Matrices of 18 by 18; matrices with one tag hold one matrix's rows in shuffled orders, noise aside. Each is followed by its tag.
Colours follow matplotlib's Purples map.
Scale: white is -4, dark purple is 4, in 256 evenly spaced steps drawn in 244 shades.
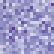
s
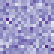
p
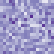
s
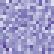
p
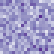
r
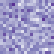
s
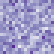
s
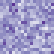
s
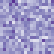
s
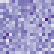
p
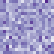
p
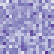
p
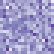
p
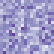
s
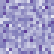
p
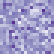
s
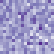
r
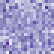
p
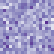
p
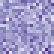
p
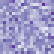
s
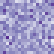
p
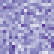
s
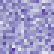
s
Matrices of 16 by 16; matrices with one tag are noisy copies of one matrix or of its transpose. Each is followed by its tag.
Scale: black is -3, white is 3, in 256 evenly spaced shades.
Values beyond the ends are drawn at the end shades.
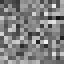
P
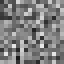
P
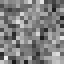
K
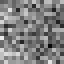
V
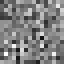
P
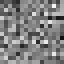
P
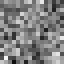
K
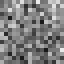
V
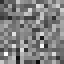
P
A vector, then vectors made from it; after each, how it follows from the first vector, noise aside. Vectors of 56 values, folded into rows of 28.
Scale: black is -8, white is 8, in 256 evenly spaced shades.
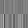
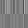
reversed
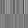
reversed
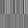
reversed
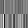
scaled up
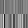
scaled up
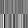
scaled up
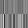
scaled up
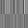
reversed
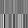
scaled up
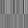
reversed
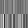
scaled up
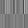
reversed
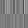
reversed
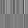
reversed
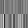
scaled up
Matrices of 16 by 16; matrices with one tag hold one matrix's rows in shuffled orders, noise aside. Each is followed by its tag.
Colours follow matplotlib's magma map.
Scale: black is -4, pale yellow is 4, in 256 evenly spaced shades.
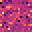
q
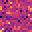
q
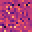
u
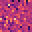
u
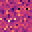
u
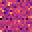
q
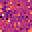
q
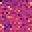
q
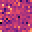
q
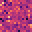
q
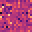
q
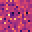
u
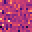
q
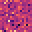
u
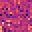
q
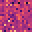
u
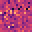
u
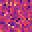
u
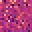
u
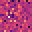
u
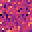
q
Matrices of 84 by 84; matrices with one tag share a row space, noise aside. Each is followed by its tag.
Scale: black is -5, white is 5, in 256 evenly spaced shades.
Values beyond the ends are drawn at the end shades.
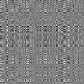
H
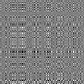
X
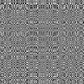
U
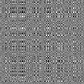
X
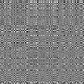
U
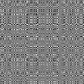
U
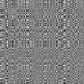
H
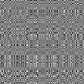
U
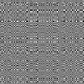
U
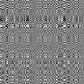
H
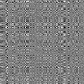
H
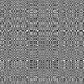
U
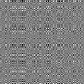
X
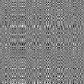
X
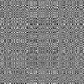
U
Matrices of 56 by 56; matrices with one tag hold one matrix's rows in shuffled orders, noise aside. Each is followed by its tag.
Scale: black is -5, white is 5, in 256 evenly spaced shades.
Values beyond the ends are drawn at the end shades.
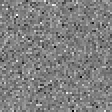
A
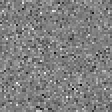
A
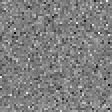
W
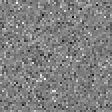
A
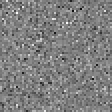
A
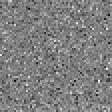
W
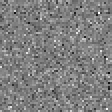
W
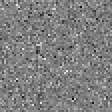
A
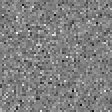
A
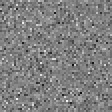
A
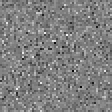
A
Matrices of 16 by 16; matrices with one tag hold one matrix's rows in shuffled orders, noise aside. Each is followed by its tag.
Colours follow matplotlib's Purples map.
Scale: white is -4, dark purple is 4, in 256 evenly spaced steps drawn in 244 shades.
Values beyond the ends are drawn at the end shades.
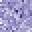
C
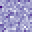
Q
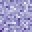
Q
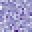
C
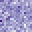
Q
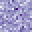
C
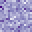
Q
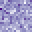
Q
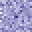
C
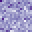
Q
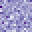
Q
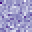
Q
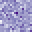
C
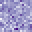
C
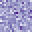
C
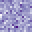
C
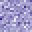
Q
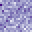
Q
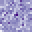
C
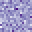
C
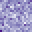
Q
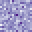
C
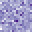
C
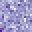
Q
